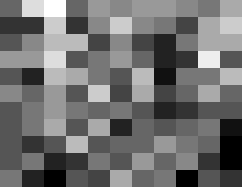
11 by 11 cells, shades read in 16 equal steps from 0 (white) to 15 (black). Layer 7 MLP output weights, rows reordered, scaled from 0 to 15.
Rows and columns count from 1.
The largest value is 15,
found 4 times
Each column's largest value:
12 13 15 12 11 13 11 14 15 12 15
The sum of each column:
102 98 68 94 86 89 85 111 106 81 102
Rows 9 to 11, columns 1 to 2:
10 12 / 10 8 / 8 13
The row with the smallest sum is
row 1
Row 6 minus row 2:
-5 -3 3 -2 -4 8 -2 3 -2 0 6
